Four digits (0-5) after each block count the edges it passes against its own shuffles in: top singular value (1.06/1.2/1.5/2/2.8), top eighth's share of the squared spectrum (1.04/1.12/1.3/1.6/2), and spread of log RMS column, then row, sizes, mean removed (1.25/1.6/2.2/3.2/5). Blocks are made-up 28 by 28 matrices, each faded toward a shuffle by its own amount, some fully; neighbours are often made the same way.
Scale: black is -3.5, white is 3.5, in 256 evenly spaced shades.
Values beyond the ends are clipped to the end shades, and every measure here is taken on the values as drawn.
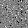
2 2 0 0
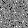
0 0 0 0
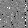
3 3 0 0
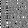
3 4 2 0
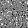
2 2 0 0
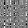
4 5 3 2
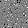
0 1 0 0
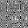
3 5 3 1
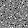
0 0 0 0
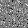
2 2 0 0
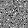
1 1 0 1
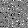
2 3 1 0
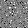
1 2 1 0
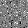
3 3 1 0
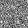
2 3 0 0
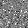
1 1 0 1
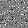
2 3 0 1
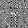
3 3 1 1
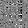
3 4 2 1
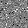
1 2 0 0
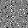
3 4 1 1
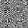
3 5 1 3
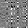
4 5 3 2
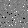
0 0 0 0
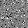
1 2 1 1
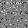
2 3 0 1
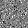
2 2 0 0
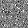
1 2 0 1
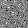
0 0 0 0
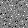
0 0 0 0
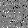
2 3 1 0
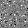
3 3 1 1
